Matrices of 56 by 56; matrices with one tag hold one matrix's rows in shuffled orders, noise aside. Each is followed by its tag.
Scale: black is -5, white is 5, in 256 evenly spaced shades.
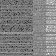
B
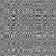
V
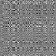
V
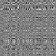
V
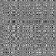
V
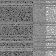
B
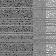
B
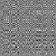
V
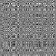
V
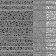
B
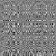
V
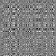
V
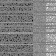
B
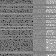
B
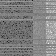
B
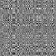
V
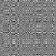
V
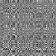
V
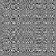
V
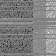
B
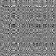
V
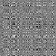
V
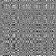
V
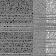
B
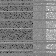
B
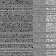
B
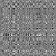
V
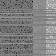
B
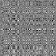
V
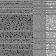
B
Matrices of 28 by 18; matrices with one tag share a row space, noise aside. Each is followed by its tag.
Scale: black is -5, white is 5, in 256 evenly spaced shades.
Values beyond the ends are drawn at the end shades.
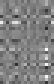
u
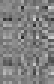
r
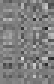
r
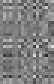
r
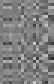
r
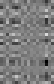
u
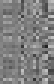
r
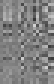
r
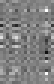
u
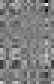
u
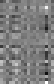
u
